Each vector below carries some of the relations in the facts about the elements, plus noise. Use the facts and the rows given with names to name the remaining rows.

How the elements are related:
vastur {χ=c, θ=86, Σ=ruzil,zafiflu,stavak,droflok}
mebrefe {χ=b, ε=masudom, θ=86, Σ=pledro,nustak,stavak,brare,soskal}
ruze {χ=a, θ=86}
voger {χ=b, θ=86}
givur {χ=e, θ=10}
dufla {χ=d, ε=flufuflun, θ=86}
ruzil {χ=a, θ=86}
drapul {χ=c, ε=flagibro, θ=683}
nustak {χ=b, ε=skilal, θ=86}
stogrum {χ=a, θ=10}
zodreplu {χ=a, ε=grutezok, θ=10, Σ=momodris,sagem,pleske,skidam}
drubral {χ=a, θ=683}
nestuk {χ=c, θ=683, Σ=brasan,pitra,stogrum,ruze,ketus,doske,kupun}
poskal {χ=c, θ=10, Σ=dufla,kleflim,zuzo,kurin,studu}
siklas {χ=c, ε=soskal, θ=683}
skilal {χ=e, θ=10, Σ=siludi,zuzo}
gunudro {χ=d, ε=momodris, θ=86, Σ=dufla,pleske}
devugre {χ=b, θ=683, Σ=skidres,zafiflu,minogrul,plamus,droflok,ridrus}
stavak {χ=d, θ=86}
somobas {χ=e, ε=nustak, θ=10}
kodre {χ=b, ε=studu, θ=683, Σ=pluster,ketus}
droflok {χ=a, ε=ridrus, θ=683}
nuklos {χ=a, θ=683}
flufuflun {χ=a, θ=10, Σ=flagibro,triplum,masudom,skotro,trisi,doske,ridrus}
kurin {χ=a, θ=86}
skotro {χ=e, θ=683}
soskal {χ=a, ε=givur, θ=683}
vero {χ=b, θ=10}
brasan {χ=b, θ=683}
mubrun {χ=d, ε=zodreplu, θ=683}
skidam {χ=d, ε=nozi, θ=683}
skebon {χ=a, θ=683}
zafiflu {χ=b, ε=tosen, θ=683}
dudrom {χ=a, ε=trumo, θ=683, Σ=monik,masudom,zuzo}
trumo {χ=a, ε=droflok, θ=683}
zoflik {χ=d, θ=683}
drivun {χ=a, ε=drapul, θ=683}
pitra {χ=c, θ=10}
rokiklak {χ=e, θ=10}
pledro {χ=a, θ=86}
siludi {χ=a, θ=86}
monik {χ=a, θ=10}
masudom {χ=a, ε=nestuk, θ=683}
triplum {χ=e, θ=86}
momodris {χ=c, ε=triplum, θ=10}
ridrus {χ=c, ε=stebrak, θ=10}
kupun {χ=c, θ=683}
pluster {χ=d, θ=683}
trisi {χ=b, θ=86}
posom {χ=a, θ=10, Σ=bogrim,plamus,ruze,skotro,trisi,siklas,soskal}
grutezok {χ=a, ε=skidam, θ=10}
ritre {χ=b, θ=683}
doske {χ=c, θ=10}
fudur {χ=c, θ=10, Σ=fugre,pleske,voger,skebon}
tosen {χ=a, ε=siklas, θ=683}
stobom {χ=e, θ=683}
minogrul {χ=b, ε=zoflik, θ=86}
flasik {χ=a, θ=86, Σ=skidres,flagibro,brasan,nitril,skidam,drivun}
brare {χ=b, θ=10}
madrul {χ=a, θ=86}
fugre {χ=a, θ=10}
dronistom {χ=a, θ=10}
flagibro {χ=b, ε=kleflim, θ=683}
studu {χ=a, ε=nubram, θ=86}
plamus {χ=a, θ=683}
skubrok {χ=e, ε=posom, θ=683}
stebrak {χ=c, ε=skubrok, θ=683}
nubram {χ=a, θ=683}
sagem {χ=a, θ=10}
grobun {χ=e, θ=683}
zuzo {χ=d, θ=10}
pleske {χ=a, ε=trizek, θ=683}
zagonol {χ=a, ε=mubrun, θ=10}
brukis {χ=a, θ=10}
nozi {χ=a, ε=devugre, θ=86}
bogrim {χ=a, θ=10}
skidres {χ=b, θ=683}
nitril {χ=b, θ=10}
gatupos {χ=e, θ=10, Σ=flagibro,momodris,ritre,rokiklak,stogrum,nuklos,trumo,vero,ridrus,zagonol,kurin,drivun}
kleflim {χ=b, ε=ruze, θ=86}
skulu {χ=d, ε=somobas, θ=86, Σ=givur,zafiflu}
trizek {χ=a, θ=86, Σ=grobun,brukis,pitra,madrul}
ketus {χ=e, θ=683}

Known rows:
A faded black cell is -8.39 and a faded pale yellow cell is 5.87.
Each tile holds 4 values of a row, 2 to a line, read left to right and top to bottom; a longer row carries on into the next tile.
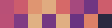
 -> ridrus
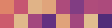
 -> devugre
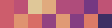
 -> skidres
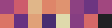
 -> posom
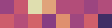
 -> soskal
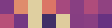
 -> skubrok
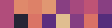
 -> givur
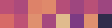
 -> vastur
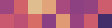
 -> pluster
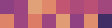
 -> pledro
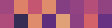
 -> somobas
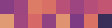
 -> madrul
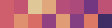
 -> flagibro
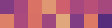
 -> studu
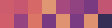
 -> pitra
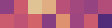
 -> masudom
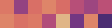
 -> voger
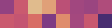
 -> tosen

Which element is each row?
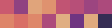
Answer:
nustak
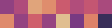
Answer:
ruze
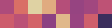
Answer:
zoflik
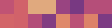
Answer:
skidam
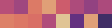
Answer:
kleflim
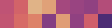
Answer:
drapul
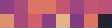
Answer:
trizek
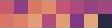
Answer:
mebrefe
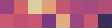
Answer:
nubram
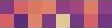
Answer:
triplum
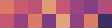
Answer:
fudur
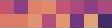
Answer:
minogrul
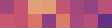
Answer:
pleske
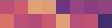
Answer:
mubrun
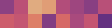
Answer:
drivun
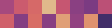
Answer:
zuzo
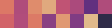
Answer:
brare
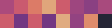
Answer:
flufuflun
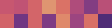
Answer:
fugre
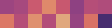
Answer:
gunudro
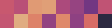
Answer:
kodre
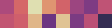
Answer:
stebrak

